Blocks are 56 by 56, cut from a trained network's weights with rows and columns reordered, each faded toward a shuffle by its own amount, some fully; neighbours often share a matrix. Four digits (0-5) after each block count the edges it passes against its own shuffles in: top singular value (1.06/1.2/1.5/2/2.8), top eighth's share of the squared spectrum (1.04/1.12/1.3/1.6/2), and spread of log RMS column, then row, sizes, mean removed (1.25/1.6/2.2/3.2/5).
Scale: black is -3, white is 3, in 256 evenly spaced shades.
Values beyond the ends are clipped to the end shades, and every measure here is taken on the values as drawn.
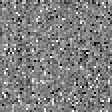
1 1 0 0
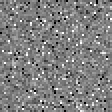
0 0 0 0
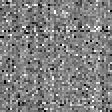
2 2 0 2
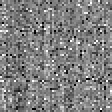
2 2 0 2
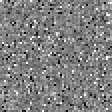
0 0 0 0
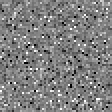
0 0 0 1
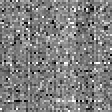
3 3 0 2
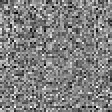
4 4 2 1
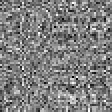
3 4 2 2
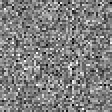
3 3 1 1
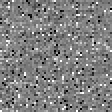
1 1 1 0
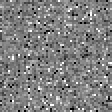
1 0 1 0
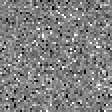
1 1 0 0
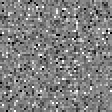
1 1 1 0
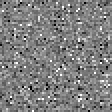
2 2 1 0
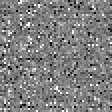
2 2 2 0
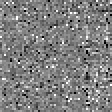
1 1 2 0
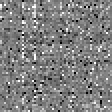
2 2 2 0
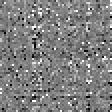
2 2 2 0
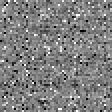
2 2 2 0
